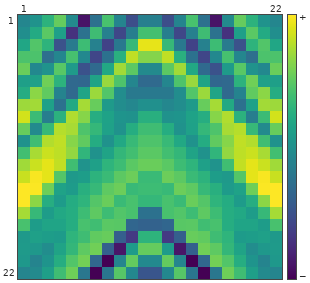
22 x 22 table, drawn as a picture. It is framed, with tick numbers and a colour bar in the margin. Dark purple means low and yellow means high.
Mirror symmetry: left to right. Calmest part: centre. Slope: none.
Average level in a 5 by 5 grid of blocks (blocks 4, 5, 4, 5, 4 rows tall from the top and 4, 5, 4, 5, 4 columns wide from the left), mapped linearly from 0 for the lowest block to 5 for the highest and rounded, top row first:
2 0 3 0 2
3 2 1 2 3
5 3 4 3 5
4 3 2 3 4
2 1 1 1 2
